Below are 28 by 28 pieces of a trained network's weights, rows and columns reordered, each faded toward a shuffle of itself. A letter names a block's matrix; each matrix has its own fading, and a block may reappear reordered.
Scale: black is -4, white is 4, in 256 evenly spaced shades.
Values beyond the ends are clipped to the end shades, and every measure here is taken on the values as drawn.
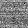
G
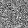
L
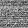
G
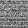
G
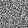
L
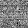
G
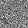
L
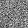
L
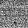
G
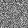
L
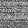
G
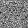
L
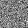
L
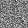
L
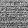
G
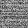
G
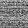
G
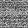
G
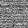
G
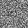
L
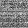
G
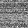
G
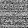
G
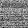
G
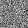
L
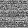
G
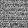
G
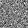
L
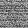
G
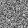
L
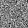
L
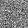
L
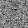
L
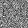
L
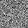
L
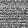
G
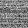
G
